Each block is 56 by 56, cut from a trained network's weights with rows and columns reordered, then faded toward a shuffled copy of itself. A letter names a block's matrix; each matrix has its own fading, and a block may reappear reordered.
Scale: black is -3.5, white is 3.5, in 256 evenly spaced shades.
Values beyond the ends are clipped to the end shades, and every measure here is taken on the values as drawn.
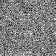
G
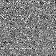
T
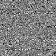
T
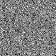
T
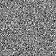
G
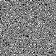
T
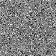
T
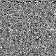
T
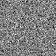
G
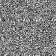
G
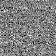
T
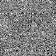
T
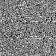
T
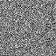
G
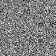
G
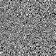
T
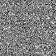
T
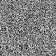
G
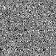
T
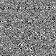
T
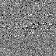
T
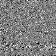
T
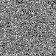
T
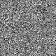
G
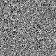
G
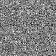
G
